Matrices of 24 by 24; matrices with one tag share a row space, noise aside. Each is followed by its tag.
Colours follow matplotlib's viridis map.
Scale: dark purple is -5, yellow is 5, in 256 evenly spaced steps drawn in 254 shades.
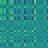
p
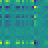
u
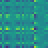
u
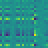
u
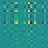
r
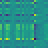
u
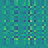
r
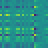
u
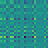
p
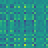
p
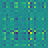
r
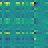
u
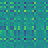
p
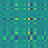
r
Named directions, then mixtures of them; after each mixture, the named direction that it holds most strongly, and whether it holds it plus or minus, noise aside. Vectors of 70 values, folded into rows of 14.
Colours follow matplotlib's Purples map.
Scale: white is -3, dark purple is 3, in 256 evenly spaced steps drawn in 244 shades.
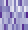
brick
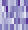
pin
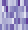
pin, plus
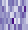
pin, minus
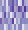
brick, minus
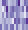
pin, plus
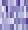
pin, plus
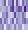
brick, minus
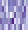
pin, minus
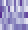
brick, plus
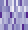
brick, plus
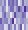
brick, minus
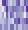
pin, plus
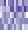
brick, minus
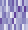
brick, minus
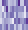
pin, plus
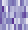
pin, minus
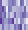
pin, minus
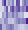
pin, plus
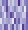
pin, plus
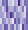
pin, plus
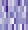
pin, plus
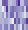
pin, plus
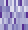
brick, plus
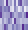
brick, plus
